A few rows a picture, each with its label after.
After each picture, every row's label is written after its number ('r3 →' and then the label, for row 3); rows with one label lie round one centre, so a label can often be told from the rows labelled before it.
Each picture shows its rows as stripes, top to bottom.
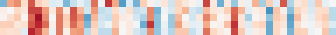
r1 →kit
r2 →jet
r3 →jet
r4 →jet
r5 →jet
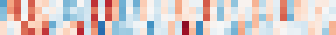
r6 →kit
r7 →kit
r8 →kit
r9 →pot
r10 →pot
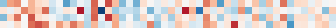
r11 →kit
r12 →pot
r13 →kit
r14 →jet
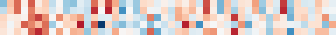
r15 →kit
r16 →kit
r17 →jet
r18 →pot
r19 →jet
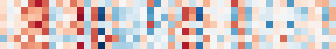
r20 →jet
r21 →pot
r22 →pot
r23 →jet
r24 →pot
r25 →kit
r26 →pot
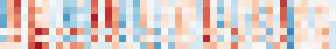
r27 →kit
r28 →kit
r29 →kit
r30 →kit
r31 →jet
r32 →kit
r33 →jet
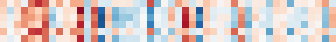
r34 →jet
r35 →pot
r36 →pot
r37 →pot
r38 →jet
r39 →pot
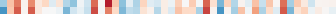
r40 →kit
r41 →kit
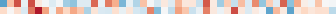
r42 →kit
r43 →jet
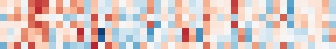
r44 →jet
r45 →jet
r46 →kit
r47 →jet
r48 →pot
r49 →pot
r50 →kit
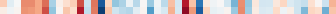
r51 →pot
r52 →pot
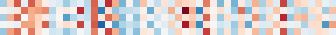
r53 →kit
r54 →pot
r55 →kit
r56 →pot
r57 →kit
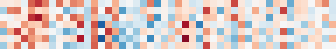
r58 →jet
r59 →kit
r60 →jet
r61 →pot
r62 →kit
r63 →pot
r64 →kit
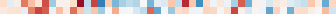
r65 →pot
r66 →jet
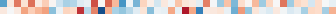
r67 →kit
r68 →pot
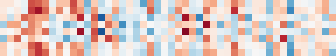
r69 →jet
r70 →jet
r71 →pot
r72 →kit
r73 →pot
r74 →kit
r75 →jet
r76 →jet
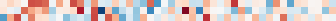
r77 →jet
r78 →pot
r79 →kit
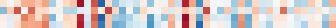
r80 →pot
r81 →kit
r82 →pot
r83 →pot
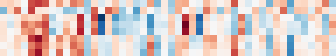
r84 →jet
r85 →kit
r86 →pot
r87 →pot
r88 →pot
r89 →jet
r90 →jet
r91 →jet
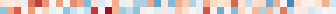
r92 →jet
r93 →kit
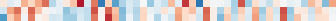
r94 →pot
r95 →kit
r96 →kit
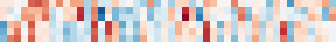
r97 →jet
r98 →pot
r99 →pot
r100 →kit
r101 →kit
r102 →kit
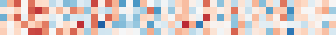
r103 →kit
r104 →jet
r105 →kit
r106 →pot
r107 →jet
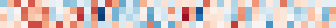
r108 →kit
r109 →pot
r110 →pot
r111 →jet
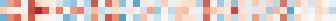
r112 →kit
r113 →jet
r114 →kit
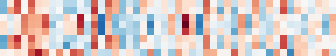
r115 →kit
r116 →kit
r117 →pot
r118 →pot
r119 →pot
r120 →kit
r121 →kit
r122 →jet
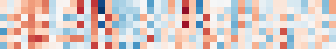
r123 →pot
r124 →pot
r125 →kit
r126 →pot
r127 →kit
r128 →jet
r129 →kit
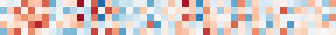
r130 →pot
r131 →kit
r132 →pot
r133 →jet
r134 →kit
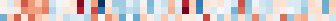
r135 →pot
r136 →pot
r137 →kit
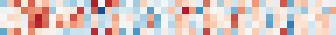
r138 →kit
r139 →pot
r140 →jet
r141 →jet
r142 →kit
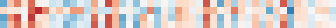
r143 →kit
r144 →jet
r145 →kit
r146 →kit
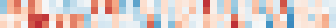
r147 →kit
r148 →kit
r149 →jet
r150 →jet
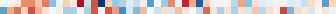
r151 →pot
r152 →kit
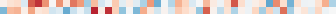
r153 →jet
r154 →kit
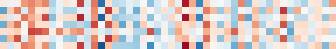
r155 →pot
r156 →kit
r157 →pot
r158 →kit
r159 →jet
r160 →kit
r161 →pot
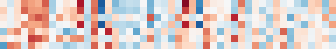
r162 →pot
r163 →pot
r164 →jet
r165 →pot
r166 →kit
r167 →jet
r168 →kit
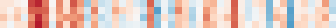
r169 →jet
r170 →jet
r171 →jet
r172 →jet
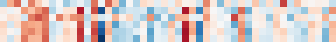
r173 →kit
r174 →pot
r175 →jet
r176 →pot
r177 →pot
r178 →pot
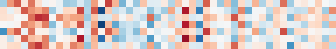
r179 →kit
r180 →pot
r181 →jet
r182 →pot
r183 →kit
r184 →pot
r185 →jet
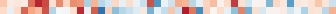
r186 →jet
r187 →pot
